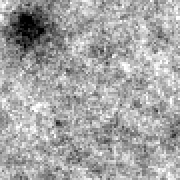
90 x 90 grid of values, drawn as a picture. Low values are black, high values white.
No single row or column stands out from its neighbours. The field is mottled with small blotches. One dip sinks in the top left. The top left is the ninth with the lowest average. The halves do not mirror each other.
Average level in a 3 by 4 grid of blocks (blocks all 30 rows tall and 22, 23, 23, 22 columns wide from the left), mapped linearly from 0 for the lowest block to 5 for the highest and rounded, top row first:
0 3 4 5
5 4 5 5
5 4 4 4
